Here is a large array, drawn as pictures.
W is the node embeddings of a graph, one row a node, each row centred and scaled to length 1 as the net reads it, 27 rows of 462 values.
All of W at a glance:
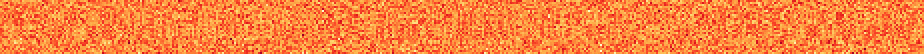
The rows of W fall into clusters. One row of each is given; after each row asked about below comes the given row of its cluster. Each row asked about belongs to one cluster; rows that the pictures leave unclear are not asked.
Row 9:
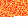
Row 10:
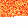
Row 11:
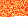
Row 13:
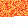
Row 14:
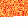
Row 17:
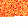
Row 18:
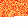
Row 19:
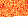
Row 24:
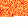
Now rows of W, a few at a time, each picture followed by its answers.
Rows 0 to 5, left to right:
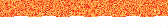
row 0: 13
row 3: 19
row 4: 18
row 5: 10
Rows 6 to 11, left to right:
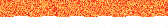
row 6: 9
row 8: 24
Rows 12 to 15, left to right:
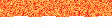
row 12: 9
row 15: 17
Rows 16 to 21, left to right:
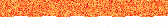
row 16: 13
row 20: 14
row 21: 14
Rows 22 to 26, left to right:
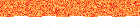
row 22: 11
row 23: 18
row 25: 11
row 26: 19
